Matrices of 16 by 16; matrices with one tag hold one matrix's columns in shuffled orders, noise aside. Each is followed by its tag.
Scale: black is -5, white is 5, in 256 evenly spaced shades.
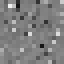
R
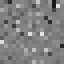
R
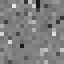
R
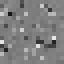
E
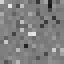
R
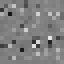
E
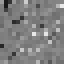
R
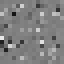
E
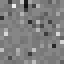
R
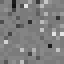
R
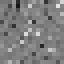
R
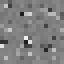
E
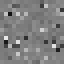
E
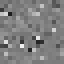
E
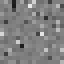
R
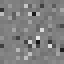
E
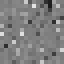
R
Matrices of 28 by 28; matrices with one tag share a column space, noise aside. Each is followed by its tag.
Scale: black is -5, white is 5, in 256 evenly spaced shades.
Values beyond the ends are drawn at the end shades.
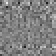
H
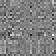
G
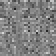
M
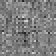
M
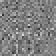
G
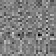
G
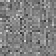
M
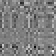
H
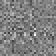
G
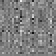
M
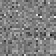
G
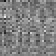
M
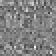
H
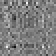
H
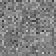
M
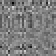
H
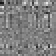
H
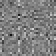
G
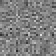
G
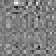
H
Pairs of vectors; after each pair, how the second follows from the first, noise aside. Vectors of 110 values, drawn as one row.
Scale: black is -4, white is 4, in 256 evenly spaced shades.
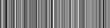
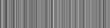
shrunk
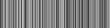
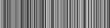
reversed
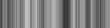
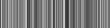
sign-scrambled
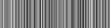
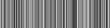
shuffled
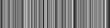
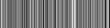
sign-scrambled
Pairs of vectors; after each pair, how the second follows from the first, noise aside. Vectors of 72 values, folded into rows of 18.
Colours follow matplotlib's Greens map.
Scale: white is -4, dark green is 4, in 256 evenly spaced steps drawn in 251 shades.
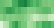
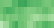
shrunk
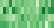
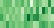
wrapped around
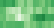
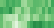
wrapped around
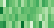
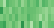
shrunk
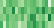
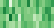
wrapped around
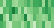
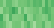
shrunk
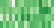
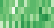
wrapped around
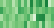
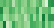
wrapped around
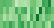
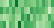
wrapped around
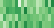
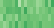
shrunk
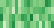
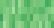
shrunk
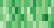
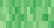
shrunk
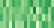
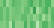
shrunk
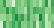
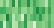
wrapped around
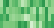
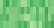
shrunk
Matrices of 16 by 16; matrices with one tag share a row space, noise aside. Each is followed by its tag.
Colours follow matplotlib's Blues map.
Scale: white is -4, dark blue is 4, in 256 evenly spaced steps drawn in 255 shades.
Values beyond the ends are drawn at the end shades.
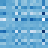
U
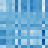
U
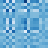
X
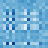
X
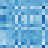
U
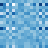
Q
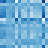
U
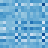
U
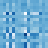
X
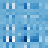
X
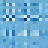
X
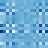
Q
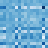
U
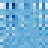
Q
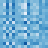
X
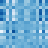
Q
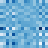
Q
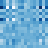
Q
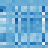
U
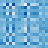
X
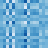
X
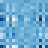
Q
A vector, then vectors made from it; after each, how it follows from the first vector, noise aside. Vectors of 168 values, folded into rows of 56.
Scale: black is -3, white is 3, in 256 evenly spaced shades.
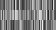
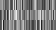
reversed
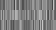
shrunk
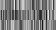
negated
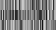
negated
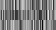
negated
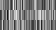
reversed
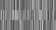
shrunk
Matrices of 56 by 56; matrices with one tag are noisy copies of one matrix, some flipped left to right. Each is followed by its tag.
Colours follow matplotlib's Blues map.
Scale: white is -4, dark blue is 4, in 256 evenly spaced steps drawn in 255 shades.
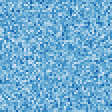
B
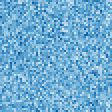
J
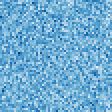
J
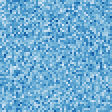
J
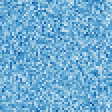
J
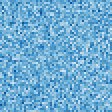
B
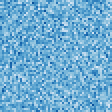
J
